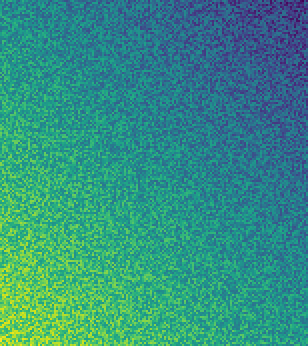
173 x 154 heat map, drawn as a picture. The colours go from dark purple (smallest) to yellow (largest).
No row or column stands out. There is an overall slope up to the bottom left. No regular stripes run through it. The histogram is bell-shaped.
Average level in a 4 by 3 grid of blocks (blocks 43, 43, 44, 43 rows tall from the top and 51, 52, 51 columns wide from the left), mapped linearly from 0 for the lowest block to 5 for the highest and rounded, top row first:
2 1 0
3 2 1
4 3 2
5 4 3
